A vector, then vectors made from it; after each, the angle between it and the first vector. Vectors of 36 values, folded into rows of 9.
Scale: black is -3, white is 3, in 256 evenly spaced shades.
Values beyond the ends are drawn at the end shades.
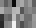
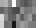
nearly opposite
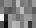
orthogonal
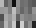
partly aligned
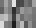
nearly opposite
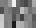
nearly opposite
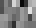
partly opposed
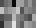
nearly parallel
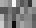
nearly opposite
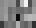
orthogonal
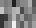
nearly parallel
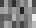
partly aligned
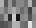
partly aligned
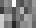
nearly opposite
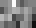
partly opposed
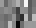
orthogonal
